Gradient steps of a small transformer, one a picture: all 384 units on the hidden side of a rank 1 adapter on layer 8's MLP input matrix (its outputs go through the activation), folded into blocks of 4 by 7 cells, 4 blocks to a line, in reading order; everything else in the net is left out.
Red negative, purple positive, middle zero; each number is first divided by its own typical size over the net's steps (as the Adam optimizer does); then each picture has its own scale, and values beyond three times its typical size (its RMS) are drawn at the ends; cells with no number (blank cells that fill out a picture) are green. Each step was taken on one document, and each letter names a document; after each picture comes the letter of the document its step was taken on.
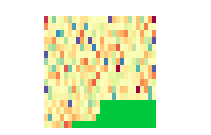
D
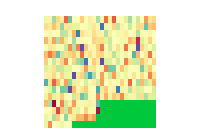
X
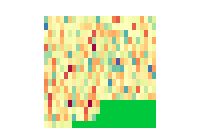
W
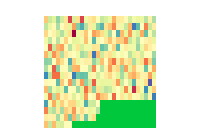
X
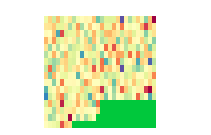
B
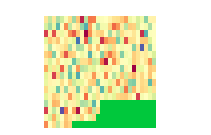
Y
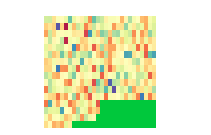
Y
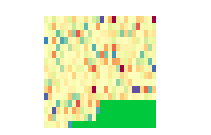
D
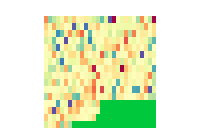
D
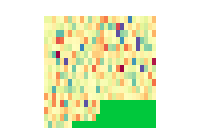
X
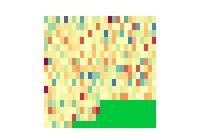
W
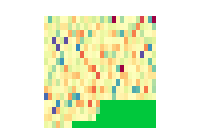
D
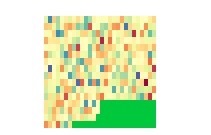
Y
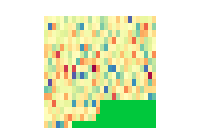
X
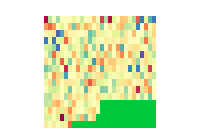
B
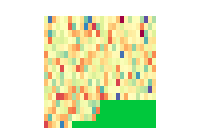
Y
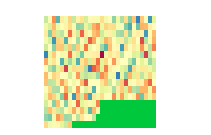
B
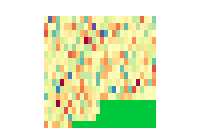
Y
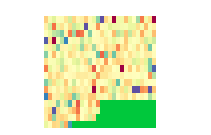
D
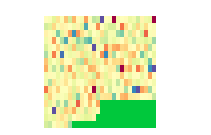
D
